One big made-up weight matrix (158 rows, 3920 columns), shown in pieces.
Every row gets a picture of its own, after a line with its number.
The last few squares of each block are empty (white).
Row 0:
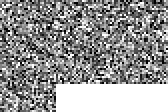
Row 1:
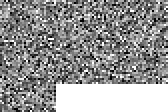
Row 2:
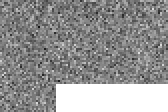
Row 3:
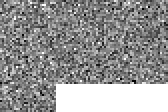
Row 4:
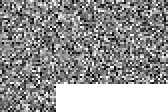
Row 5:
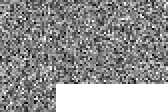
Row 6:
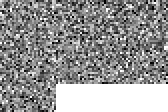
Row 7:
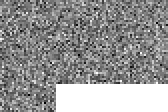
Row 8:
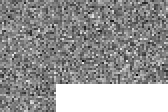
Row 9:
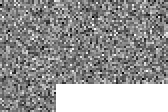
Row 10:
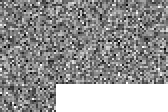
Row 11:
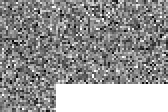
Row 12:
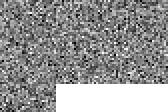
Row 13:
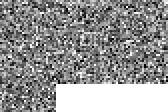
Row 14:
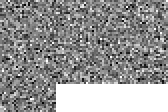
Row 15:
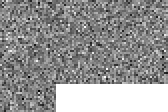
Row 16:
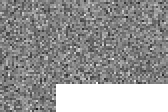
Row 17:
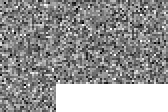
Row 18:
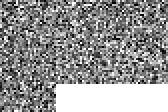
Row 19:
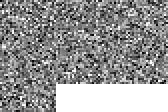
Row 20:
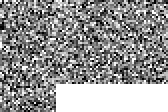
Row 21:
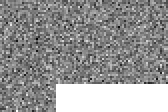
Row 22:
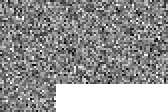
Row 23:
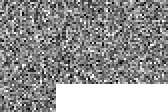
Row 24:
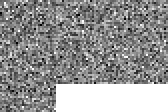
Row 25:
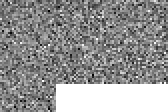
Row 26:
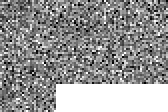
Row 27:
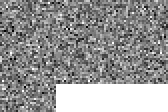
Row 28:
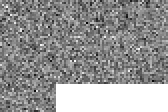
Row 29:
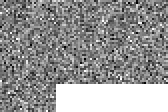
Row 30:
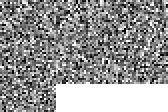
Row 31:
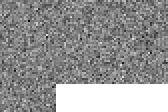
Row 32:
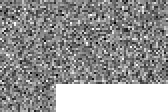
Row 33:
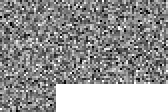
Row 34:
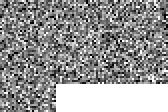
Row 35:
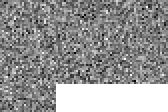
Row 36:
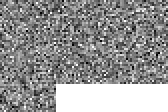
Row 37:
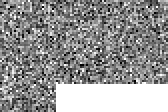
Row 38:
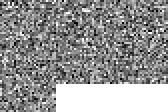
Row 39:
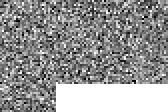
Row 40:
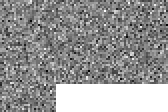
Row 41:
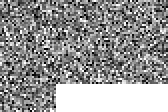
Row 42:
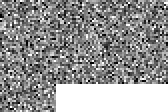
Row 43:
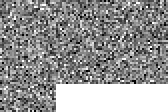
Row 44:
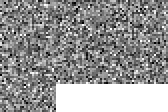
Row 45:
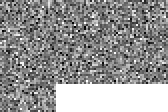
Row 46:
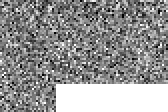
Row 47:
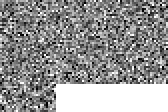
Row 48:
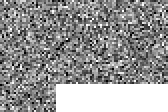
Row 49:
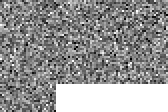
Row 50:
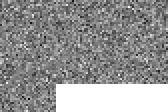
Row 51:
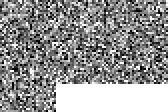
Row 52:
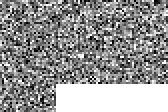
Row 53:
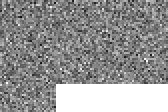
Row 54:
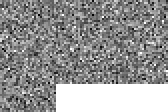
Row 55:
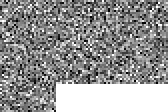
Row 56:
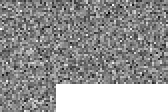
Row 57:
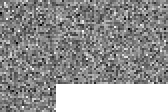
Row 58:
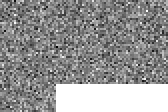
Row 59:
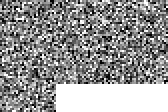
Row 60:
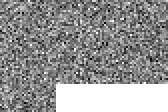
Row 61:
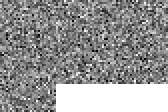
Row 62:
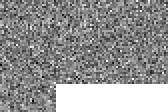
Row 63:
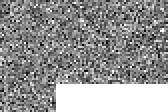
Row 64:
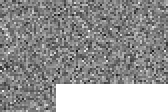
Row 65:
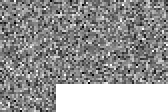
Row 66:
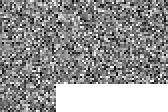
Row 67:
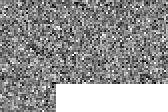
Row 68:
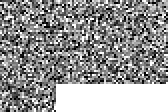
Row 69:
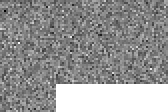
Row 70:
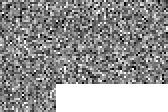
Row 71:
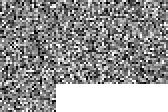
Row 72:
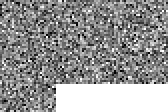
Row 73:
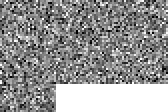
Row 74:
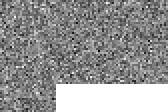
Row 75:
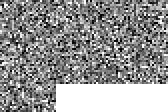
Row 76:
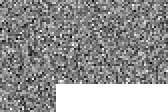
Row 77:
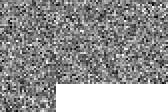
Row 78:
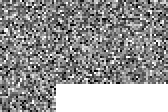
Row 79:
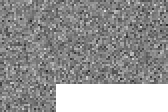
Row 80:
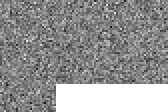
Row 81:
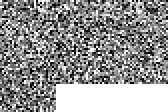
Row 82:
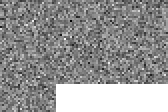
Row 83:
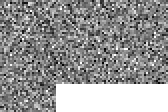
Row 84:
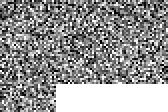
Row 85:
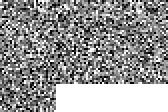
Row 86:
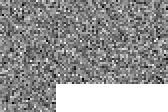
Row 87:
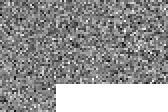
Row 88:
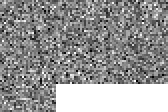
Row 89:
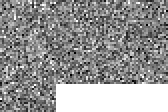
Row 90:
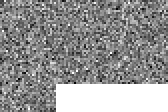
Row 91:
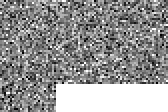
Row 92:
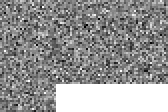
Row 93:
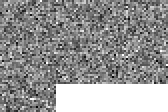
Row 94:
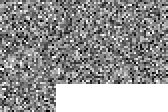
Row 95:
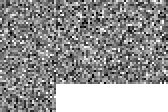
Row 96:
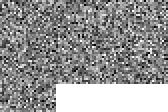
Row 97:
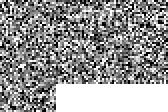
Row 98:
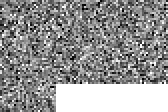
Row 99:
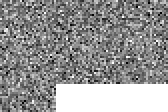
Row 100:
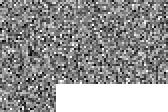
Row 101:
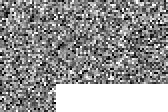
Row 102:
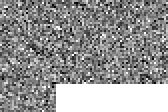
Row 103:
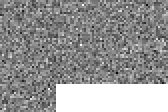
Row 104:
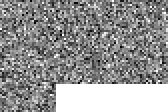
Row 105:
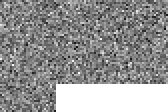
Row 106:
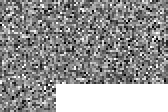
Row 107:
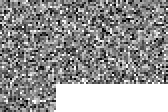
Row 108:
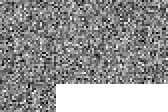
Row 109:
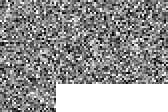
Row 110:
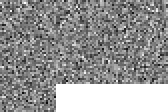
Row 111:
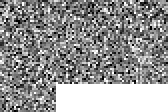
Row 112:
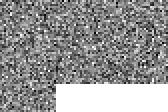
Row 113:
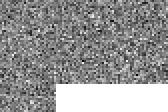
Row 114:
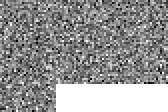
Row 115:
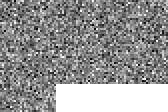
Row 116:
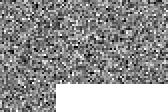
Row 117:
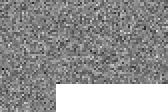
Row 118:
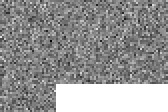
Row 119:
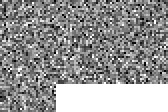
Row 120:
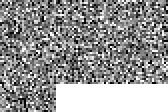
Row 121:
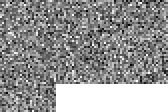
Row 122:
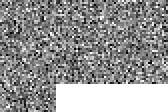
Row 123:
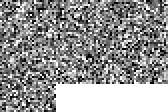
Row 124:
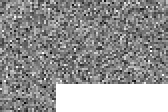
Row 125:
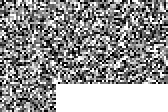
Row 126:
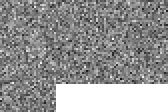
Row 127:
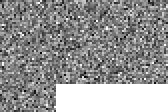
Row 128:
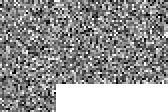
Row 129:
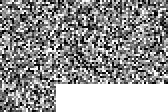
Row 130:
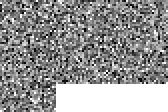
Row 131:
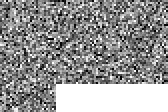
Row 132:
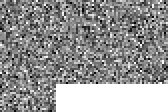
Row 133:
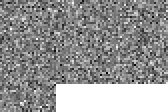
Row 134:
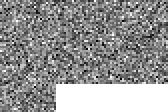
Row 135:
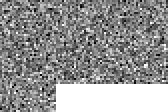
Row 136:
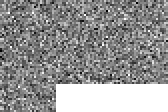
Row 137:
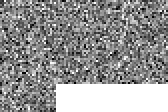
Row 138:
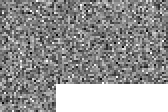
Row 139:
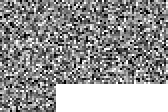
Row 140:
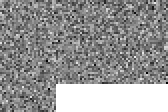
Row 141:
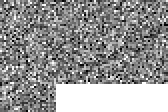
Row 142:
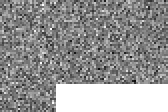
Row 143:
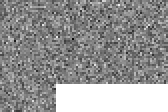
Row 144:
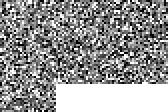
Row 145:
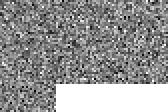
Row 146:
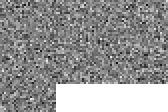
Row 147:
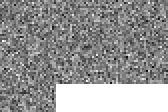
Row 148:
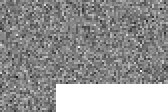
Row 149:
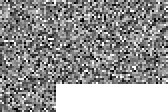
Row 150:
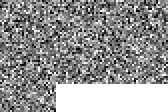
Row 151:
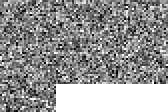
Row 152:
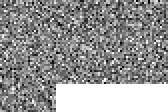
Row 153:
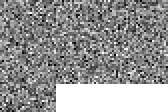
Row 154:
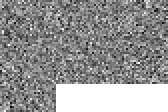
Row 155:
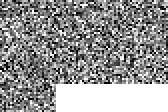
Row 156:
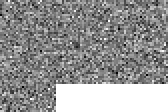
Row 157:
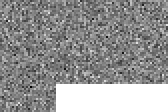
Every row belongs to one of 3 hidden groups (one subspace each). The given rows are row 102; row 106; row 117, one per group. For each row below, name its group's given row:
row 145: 106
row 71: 117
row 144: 117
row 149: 117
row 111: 117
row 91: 117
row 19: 106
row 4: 117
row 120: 102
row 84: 102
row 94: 102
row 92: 102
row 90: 117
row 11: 102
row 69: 102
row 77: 106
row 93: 106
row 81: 117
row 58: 102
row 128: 102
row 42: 102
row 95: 102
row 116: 106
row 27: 106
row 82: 102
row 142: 117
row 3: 117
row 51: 117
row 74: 117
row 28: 102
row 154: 102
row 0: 102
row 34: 102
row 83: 106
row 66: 117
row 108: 106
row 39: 117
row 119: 102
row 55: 117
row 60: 117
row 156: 106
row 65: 102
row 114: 106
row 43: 117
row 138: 106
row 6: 106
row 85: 117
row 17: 106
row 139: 106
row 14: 106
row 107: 106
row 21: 106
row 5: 117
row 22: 106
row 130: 106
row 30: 106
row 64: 102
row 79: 117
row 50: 117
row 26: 117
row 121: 102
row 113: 102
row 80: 117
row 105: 106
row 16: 117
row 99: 102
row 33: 106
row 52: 106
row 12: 106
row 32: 102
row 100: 102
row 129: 106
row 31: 106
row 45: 102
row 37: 117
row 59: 106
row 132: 102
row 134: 117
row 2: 117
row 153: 106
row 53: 117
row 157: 117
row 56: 102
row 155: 102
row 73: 102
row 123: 106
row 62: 102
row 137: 117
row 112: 106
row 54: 102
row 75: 106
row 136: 117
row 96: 106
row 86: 106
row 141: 117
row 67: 102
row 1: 117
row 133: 106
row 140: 106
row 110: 106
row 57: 106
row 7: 117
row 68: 106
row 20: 102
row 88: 117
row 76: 102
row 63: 117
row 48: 117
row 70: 117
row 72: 106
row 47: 106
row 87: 106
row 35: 117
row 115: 102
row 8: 102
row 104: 102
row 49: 106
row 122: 102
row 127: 106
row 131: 117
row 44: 106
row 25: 102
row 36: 106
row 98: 102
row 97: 106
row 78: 102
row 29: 117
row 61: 117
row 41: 117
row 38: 106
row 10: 106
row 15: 102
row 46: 117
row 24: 106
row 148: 102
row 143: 106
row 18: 106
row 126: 117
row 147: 102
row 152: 102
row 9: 102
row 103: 106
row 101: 117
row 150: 117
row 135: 106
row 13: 106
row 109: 117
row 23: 117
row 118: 117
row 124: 117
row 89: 117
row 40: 117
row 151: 106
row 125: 117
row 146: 106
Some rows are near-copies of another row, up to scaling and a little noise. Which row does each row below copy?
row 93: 151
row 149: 1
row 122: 120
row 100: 76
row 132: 148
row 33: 139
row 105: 49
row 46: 2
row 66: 4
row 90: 137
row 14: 146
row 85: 81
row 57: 24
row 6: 140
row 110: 30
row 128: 9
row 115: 58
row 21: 114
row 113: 8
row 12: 153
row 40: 79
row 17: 44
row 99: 78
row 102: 67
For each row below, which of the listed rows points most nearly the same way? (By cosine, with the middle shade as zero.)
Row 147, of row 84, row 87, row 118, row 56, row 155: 84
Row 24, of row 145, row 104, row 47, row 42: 145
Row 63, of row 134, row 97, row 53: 134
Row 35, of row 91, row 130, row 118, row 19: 118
